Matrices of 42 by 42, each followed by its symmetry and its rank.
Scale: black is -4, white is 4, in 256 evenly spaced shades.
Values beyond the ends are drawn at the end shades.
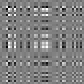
symmetric, rank one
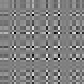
symmetric, rank one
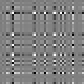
symmetric, rank one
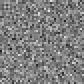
antisymmetric, full rank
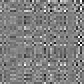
neither, rank three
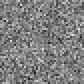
antisymmetric, full rank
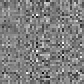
neither, rank five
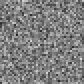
antisymmetric, full rank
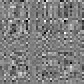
neither, rank five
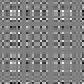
symmetric, rank one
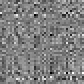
neither, rank five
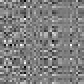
neither, rank three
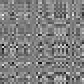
neither, rank three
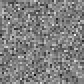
antisymmetric, full rank
